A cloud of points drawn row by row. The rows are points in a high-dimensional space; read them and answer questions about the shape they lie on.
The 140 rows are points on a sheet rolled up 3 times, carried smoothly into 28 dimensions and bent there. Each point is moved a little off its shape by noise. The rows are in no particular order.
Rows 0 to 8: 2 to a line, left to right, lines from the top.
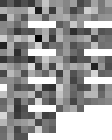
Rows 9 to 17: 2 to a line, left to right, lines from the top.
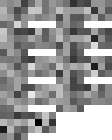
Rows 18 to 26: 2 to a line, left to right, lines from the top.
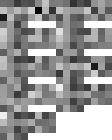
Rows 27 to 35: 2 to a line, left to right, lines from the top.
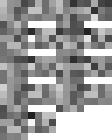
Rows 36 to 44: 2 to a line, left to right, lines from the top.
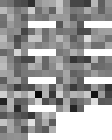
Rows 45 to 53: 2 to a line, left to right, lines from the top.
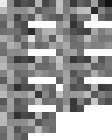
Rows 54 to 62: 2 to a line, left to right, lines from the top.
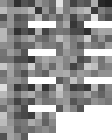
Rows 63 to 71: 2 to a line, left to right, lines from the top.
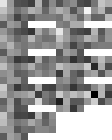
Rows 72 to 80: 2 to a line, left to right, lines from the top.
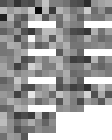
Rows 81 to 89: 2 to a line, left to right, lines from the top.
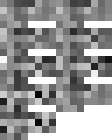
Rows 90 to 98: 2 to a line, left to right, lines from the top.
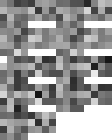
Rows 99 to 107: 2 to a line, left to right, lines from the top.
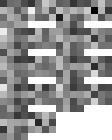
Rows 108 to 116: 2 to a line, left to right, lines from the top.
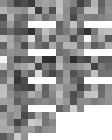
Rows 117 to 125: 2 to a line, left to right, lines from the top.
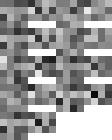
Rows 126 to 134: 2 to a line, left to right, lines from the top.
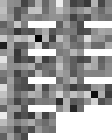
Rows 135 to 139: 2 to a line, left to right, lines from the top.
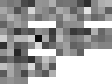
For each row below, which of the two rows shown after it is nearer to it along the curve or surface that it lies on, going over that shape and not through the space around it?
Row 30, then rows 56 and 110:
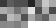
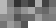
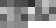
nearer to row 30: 110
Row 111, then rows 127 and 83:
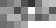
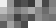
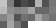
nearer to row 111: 127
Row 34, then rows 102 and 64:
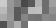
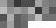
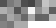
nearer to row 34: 64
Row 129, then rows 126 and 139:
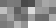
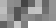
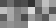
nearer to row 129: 139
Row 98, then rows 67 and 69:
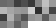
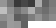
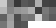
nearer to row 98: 69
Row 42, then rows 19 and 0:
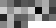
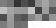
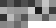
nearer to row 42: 0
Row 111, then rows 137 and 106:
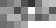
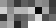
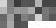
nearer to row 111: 137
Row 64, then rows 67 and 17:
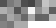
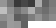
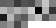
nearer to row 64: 17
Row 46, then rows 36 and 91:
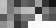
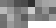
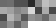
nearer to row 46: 91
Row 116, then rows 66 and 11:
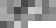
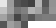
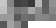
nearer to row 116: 66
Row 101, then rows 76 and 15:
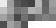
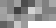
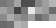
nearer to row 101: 76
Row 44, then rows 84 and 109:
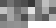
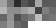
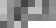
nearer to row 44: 84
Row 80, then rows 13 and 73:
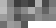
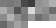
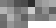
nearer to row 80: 13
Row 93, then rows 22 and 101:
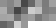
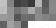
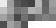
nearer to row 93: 101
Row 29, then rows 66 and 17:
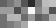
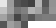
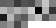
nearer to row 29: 17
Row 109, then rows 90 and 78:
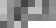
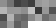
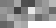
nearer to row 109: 78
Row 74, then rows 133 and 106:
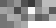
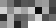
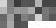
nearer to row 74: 133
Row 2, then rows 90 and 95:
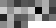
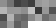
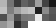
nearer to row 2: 95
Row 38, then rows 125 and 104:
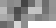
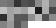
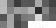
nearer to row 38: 104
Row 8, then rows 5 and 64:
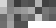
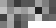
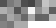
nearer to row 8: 5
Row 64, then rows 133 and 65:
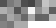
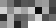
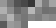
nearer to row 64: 133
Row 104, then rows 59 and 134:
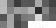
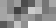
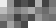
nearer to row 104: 134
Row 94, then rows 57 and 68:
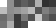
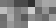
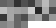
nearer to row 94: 68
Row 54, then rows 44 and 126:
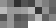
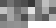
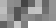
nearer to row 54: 44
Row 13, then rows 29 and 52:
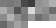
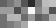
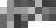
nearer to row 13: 29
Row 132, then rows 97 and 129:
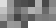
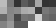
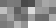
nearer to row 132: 97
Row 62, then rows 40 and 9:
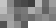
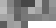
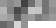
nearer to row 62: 40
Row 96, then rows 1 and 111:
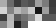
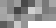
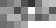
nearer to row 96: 111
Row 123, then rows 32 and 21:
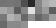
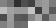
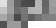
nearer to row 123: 32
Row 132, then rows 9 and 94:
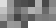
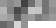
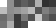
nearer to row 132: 9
